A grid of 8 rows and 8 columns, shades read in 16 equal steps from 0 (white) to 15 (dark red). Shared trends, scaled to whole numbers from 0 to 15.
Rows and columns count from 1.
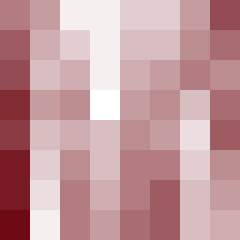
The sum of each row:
39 43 47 52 50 54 57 58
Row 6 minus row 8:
-1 2 -1 -2 -1 -2 -1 2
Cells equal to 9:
3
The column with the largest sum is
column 1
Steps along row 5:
down up down up down down up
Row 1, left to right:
8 6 1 1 3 3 6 11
